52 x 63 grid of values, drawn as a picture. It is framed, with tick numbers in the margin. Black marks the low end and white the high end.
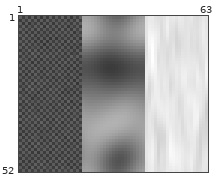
The table splits into one row of 3 panels. Panel 1,1: low, checkered. Panel 1,2: middling, smooth, strong in contrast. Panel 1,3: very high, streaked downward, faint in contrast.
